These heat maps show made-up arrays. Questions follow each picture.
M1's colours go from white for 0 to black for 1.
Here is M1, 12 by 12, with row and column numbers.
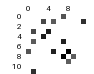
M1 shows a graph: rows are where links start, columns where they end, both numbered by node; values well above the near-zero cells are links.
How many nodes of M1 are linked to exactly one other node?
4
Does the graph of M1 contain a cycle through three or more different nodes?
no
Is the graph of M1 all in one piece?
no
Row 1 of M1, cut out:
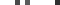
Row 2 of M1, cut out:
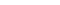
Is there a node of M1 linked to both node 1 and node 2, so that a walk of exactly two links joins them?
no
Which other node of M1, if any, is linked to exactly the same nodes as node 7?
none
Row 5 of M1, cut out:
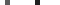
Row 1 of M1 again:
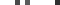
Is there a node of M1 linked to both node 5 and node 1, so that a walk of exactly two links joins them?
no
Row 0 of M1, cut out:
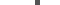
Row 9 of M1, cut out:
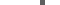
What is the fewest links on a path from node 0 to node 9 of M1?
3
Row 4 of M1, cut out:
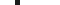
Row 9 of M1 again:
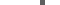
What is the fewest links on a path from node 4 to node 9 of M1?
6
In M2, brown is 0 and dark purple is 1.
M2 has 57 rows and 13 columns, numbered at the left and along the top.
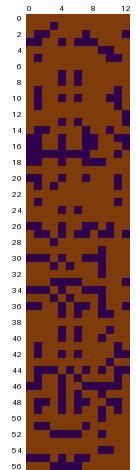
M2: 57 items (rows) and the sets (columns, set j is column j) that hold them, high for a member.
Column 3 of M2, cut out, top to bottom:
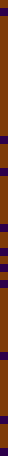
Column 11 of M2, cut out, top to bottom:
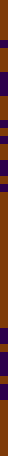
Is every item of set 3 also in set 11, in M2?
no
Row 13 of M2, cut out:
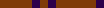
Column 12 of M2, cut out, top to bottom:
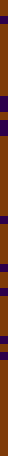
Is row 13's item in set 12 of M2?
yes
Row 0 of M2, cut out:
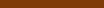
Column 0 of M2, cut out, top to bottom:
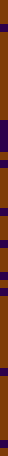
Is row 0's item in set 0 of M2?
no
